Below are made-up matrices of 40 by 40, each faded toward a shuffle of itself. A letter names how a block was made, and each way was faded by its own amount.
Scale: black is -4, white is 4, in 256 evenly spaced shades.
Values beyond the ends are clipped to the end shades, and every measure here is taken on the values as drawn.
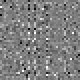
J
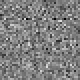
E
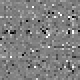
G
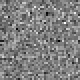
E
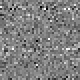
E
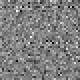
E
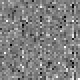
J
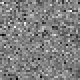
E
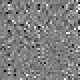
J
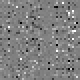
G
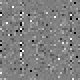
G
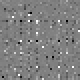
G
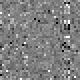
J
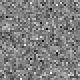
E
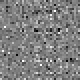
J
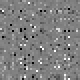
G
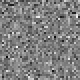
E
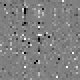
G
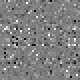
G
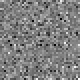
E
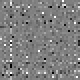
G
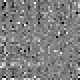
J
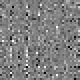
J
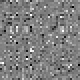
J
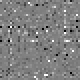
G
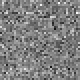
E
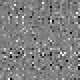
G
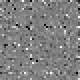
G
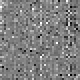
J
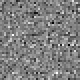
E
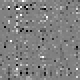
G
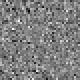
E
